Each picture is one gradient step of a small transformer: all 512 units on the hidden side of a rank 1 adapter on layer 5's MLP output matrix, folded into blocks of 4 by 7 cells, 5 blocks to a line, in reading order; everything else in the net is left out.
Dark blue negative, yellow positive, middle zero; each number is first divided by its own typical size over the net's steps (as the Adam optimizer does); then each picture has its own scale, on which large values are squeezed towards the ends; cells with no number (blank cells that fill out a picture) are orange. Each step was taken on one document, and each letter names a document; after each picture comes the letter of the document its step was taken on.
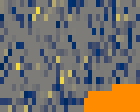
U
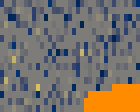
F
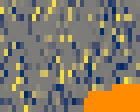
U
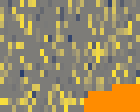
U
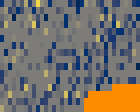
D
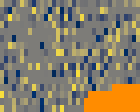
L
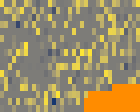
F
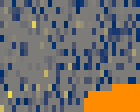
D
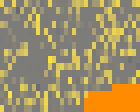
D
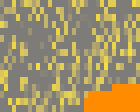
L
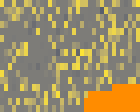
F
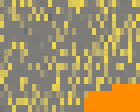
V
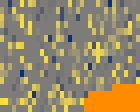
U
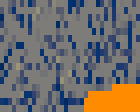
U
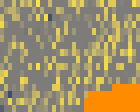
V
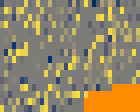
D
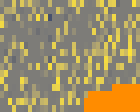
V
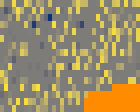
F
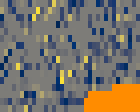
U
